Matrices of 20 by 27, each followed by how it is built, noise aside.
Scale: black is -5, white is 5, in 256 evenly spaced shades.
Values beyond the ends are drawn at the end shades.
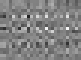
low rank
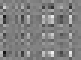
low rank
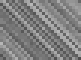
Toeplitz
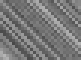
Toeplitz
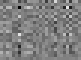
low rank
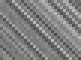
Toeplitz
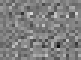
low rank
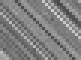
Toeplitz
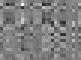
low rank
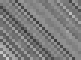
Toeplitz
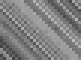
Toeplitz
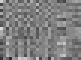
low rank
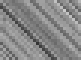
Toeplitz
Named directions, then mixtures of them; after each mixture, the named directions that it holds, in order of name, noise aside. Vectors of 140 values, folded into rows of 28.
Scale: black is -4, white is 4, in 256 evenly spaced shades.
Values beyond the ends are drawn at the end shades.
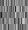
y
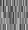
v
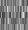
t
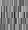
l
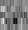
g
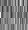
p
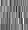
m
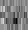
g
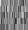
l, m, t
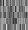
g, v, y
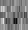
g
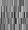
l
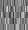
t, v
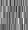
m, v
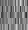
p, t, y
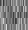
g, p, v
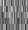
v
